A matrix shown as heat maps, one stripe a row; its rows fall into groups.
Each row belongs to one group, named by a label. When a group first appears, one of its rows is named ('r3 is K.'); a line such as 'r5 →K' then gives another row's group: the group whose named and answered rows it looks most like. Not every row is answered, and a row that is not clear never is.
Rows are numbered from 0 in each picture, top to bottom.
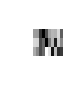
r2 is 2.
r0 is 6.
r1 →6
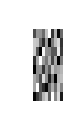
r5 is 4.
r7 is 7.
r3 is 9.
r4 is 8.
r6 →6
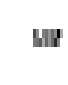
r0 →9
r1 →4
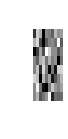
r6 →6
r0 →8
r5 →4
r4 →4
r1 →6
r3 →9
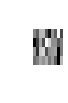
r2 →9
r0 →7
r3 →9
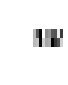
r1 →4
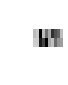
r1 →6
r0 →4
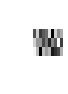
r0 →2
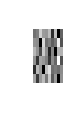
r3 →7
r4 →8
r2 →4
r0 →9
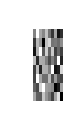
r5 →2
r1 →8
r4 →4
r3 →7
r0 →2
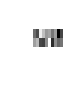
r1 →2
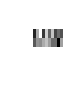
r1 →9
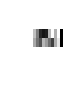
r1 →7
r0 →6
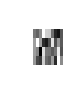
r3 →7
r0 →9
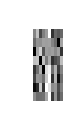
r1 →9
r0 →2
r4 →8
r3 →4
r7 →2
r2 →8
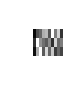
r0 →7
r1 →2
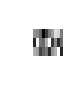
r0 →6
